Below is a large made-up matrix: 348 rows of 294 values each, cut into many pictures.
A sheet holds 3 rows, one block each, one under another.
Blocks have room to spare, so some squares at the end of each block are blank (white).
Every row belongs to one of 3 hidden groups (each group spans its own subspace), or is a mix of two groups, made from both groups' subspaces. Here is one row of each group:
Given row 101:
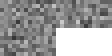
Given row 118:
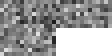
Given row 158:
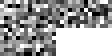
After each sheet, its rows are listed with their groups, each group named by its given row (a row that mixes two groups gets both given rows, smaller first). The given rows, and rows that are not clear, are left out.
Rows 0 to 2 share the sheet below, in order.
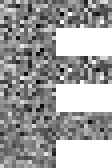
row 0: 158
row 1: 158
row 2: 118
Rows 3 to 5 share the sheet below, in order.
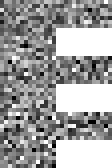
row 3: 101 and 118
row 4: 158
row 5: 118 and 158
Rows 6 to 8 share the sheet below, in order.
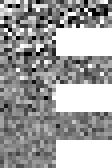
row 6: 158
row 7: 118
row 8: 101
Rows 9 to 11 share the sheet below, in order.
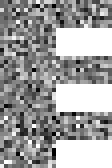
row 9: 101
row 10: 118
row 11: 118
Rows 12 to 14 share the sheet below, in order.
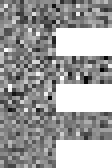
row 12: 118
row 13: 101
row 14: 101
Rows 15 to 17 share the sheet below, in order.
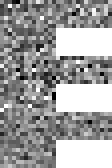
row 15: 158
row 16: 118
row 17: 101 and 118
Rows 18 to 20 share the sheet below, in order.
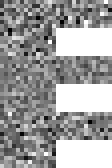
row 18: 101
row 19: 101
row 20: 118
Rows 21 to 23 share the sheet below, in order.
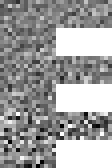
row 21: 158
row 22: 101
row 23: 158
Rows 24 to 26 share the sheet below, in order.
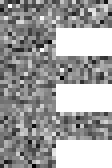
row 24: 118 and 158
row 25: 158
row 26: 118
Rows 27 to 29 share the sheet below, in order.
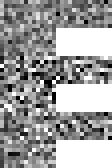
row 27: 101
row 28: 101 and 118
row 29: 101 and 158
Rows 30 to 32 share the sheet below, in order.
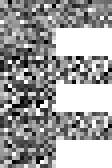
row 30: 118
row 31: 158
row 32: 158
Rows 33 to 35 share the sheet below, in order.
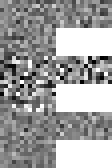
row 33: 101
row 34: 158
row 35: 158
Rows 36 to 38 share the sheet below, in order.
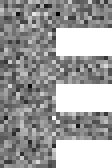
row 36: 101 and 118
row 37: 118 and 158
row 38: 118
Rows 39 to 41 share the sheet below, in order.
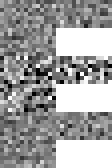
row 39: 101
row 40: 101 and 158
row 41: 158
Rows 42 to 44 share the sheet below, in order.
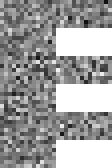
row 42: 101
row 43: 101
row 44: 158
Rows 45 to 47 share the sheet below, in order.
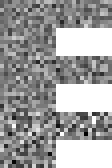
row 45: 101
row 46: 101
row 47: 101 and 158
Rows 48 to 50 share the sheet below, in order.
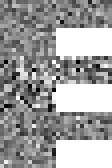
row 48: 118 and 158
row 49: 118
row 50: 118
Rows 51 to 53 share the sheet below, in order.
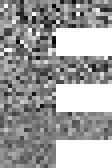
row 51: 118
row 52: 101 and 158
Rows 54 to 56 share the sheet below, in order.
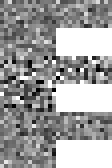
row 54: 101 and 118
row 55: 118 and 158
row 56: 118
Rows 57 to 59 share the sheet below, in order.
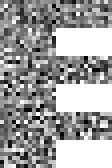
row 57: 118
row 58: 158
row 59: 101
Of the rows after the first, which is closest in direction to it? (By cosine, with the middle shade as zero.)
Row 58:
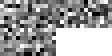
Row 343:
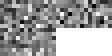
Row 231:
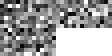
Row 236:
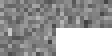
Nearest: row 236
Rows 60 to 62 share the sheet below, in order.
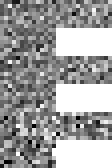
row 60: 158
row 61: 158
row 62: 118
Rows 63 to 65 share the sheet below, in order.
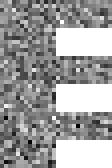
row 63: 101 and 158
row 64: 118
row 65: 118
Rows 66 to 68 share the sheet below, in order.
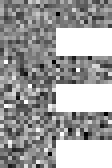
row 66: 101
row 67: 118
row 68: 101
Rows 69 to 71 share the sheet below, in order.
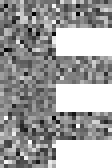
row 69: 118
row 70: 158
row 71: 118
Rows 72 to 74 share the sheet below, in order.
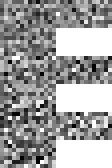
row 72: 101
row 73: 158
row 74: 158
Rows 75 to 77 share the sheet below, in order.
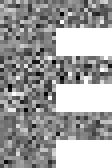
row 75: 158
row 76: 101
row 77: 118
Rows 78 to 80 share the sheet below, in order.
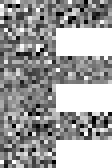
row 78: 101 and 158
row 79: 101 and 118
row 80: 101 and 158
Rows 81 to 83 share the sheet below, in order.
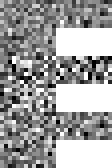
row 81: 101
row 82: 158
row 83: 101 and 158
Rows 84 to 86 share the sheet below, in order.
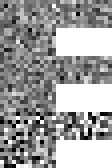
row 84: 118
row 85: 101
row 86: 101 and 158
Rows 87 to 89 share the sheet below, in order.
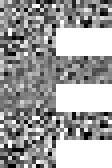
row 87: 101
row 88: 101 and 158
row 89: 101
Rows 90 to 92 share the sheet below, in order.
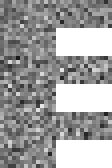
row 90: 101 and 158
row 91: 158
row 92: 101
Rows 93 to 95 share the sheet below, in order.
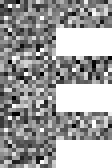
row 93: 158
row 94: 158
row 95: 158
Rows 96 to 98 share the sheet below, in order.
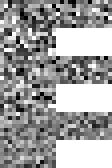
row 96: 118
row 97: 101 and 118
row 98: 158
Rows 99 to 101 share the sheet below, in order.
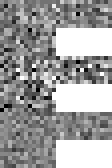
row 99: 118
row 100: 118
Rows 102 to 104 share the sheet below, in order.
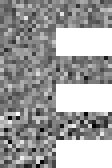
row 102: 118 and 158
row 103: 101
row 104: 158
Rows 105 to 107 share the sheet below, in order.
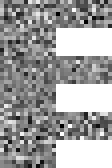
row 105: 101
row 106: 118 and 158
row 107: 158
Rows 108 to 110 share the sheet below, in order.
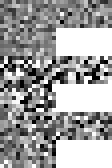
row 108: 158
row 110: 118
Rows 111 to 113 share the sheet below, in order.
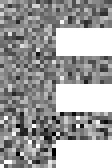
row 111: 101 and 158
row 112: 101
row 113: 118
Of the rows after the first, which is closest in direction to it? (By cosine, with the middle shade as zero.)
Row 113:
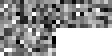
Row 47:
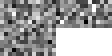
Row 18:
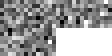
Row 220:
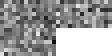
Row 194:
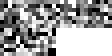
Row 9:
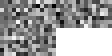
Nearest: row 220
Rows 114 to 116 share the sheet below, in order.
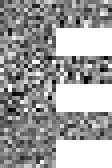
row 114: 101
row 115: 101
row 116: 158
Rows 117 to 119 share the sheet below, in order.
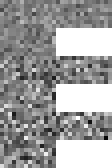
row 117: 118
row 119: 118 and 158
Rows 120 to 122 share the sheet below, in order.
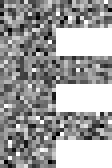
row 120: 101
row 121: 118
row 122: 101 and 118
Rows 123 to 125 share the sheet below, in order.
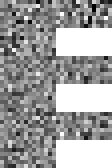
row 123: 101 and 158
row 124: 101
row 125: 101
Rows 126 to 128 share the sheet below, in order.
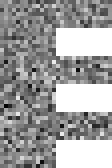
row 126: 101
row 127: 118
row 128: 158
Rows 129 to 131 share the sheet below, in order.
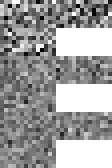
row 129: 158
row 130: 101 and 118
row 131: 101
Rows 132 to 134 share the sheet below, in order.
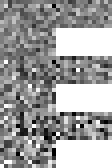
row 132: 118
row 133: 118
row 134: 118
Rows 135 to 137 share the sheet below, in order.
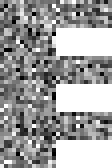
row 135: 118
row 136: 118
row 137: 118
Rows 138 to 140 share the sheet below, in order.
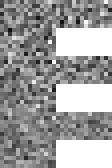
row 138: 101
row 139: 118
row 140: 118
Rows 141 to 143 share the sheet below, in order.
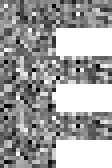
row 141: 118
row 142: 118
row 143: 118
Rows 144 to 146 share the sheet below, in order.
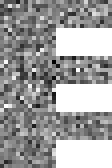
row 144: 158
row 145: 118
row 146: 118
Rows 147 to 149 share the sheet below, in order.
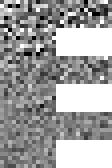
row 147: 158
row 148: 118 and 158
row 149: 101
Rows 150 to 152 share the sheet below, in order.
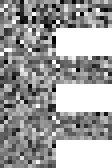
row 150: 118
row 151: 118
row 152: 118
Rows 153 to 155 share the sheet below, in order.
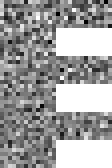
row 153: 101
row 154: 158
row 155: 101
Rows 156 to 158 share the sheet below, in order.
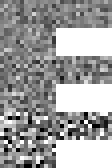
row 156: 118
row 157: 101
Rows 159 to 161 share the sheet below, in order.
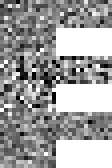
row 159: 158
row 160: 118
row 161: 118
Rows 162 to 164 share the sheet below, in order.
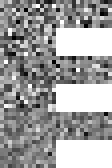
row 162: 101
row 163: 118
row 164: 101
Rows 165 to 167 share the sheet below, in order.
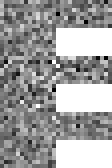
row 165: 101
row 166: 118
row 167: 118
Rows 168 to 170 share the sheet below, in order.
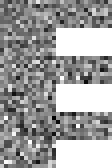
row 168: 101 and 158
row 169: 101
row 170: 118
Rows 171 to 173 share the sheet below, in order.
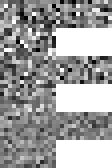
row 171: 118
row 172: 158
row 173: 158
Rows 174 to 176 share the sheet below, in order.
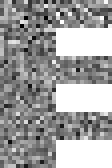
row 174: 101 and 158
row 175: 118
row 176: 101 and 158
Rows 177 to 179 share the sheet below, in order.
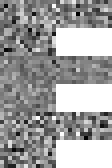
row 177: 118
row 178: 118
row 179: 101
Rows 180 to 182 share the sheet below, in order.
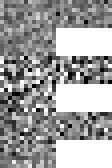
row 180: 101
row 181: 101
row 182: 158
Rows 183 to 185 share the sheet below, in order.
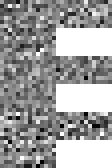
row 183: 158
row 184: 101 and 158
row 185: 158
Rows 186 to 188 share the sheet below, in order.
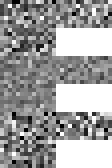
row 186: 158
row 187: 158
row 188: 158
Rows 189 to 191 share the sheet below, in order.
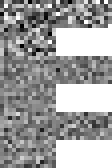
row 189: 101 and 118
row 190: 101
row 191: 158
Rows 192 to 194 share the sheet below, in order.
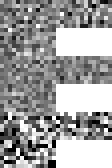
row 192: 101 and 158
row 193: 101
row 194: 118
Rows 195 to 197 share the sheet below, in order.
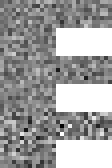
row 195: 101
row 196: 101
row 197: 158
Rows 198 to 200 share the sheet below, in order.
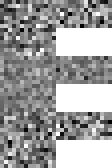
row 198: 158
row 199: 101
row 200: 101 and 118
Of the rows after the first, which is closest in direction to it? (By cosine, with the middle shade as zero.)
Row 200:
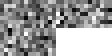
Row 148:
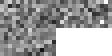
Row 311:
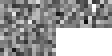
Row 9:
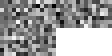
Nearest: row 9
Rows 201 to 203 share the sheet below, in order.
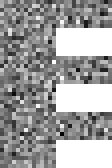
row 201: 101
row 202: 101 and 118
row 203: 158
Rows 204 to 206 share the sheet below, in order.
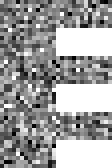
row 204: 101 and 158
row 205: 118
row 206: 118
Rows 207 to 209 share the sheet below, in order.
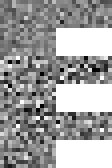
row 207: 158
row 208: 158
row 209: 101 and 118
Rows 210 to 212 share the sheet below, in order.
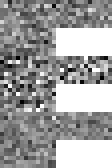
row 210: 118
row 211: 158
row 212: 118
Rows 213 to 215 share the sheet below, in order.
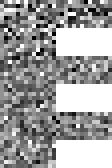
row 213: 118 and 158
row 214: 158
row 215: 118
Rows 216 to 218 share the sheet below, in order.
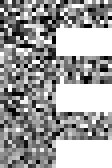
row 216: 118
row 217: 101
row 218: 118 and 158
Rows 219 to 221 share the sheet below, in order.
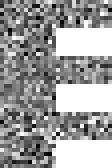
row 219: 101
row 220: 101 and 118
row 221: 118 and 158
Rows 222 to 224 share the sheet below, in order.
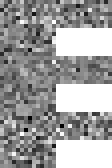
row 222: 118
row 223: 118
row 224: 118 and 158
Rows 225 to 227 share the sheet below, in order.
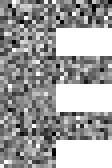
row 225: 158
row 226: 101 and 118
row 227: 118
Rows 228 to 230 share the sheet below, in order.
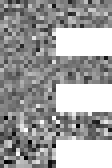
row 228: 118 and 158
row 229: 101 and 118
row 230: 118
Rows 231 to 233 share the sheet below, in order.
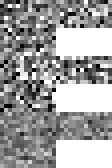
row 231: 158
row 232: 118
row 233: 118
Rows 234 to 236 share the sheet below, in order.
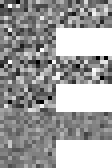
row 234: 158
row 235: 118 and 158
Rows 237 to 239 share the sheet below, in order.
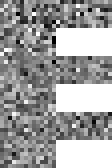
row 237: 118
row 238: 118
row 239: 158
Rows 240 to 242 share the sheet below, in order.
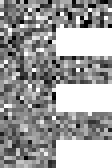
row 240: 101 and 158
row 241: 118
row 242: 118
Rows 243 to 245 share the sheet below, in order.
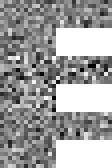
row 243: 101
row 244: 118 and 158
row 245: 101
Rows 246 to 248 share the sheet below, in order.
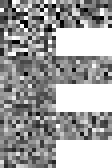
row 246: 101 and 158
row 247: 118 and 158
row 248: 101
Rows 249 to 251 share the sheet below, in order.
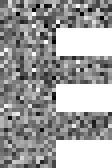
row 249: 118
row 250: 118
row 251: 158
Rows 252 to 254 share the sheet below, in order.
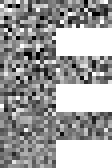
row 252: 158
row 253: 101
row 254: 158
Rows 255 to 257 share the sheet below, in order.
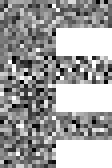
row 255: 118
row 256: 158
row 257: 101 and 118
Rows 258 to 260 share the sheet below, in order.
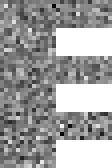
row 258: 118
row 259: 101 and 118
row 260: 158
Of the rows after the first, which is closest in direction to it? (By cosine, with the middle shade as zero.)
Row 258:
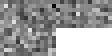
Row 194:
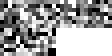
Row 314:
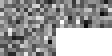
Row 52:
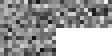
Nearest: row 52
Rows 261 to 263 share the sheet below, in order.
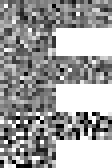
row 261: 118
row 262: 158
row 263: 101 and 158
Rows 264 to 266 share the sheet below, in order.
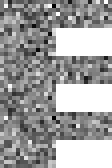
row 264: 101 and 118
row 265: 101
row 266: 118
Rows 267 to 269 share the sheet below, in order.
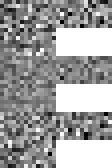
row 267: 158
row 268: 158
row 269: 101
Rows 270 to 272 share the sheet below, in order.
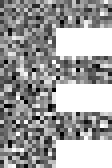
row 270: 101
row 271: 118
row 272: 101
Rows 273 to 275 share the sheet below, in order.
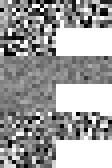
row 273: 101
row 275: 101 and 158
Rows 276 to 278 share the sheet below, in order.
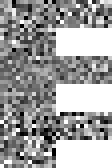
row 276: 158
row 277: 101 and 158
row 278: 118
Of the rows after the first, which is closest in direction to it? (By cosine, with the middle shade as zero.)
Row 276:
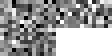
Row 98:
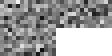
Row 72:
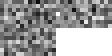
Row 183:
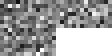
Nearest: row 98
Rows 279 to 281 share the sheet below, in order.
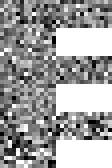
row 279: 118
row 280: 158
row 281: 118
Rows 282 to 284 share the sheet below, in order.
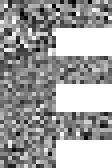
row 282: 118
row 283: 158
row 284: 101
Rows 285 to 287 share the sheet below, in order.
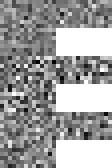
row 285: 158
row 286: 101
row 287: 101
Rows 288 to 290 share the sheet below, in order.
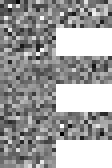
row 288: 158
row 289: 101 and 158
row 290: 158
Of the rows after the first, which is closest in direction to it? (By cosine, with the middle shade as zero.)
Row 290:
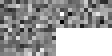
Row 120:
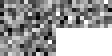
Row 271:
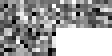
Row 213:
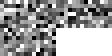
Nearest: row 120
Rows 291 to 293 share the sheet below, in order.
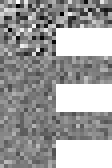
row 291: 118 and 158
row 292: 101
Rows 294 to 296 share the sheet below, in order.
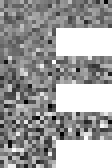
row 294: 101 and 118
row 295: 118
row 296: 101
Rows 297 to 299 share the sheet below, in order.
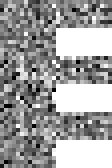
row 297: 101 and 118
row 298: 118
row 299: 118
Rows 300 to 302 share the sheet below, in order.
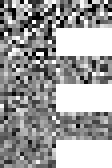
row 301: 101
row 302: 118
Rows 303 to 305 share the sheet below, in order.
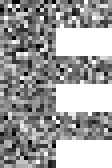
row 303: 101 and 158
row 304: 158
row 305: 118
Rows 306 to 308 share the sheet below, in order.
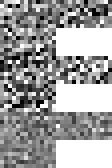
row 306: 158
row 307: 158
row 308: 101 and 118
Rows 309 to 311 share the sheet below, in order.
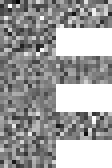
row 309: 158
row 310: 101 and 118
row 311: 101 and 158
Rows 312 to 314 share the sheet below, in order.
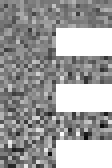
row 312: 118
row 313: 101
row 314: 101
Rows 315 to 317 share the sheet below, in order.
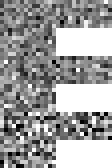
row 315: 101
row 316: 118
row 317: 101
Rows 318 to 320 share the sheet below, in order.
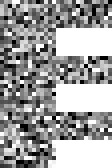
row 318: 158
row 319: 158
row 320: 118
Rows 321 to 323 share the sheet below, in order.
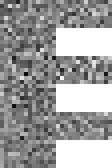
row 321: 158
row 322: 158
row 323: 101 and 158
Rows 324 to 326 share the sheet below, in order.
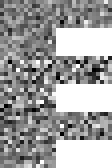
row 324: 101
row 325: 118 and 158
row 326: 158
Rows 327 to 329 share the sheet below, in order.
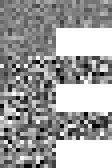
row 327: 101
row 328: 101
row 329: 158
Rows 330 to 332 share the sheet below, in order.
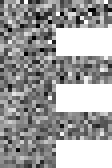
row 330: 101 and 158
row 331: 101
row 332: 158
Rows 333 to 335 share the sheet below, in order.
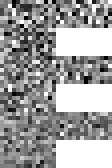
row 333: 158
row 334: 101
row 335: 158
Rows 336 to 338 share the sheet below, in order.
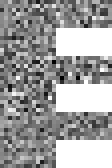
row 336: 101
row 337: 101
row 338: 158
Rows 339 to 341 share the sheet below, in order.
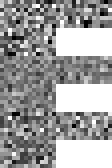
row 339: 101
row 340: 101
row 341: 158
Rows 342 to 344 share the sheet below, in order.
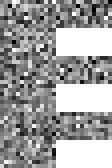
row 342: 158
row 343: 158
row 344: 118
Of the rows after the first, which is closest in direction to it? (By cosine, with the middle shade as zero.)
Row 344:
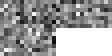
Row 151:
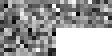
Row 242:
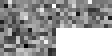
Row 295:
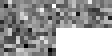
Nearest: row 242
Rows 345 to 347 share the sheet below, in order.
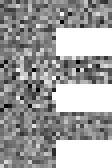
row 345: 158
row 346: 118
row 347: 118
